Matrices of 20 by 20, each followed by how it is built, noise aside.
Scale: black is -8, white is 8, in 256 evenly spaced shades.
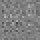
low rank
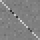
diagonal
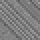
Toeplitz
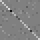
diagonal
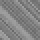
Toeplitz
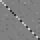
diagonal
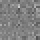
low rank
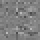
low rank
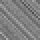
Toeplitz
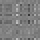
low rank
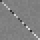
diagonal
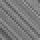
Toeplitz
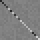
diagonal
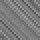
Toeplitz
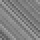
Toeplitz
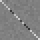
diagonal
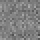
low rank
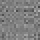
low rank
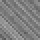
Toeplitz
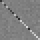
diagonal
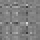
low rank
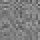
low rank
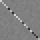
diagonal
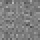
low rank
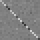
diagonal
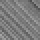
Toeplitz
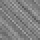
Toeplitz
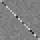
diagonal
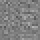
low rank
